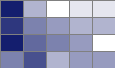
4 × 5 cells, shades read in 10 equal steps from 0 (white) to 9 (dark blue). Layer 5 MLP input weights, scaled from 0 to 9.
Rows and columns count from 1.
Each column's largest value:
9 7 5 4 4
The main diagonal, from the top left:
9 5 5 4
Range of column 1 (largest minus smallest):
4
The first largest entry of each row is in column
1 1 1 2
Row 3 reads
9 6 5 4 0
